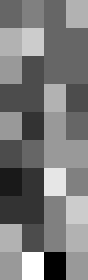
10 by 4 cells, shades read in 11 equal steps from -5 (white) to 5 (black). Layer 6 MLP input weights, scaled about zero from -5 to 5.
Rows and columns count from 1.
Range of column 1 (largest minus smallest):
6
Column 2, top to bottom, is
0 -3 2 2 3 1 3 3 2 -5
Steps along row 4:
same down up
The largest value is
5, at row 10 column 3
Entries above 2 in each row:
0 0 0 0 1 0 2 2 0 1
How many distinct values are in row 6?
3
